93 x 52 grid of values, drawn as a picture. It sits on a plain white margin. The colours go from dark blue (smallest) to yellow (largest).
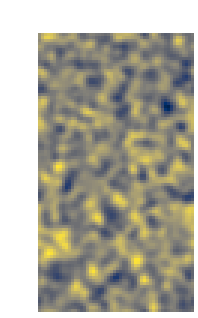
No seam splits the table. There are no lone odd cells. The ninth with the lowest average is the top right. No single row or column stands out from its neighbours. The histogram is bell-shaped. No regular stripes run through it. The field is mottled with small blotches.
